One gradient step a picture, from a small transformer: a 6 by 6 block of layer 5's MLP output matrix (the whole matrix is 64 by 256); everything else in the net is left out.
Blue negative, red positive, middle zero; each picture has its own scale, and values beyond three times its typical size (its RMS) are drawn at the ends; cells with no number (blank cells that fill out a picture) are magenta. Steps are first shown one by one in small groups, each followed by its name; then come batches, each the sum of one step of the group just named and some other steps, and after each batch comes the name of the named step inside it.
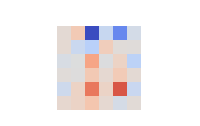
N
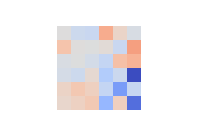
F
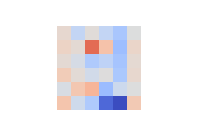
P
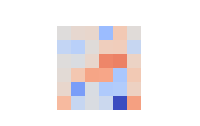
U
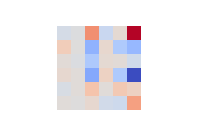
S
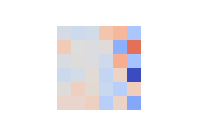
F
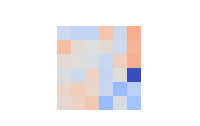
F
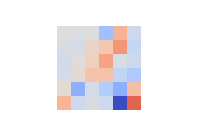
U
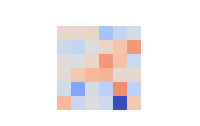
U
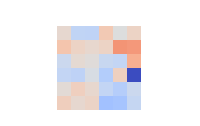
F
